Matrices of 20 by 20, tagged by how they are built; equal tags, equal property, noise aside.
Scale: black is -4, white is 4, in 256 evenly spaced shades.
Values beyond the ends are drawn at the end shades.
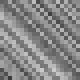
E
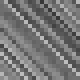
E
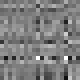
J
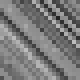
E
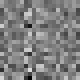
J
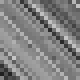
E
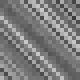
E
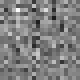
J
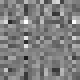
J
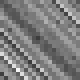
E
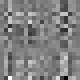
J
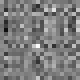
J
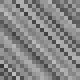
E
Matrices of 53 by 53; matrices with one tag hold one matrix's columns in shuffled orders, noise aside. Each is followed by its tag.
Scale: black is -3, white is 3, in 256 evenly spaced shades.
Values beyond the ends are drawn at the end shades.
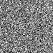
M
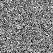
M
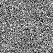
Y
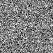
Y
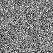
M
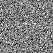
Y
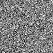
M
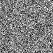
M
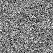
Y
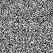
Y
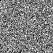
M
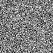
M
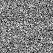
Y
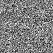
Y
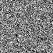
M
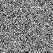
M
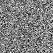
M
